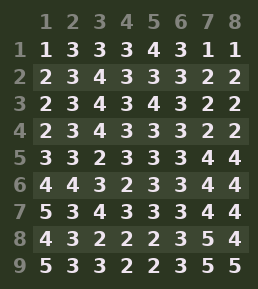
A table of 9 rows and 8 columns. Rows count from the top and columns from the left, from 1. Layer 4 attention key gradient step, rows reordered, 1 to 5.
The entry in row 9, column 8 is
5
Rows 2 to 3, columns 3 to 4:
4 3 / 4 3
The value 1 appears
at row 1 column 1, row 1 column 7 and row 1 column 8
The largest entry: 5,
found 5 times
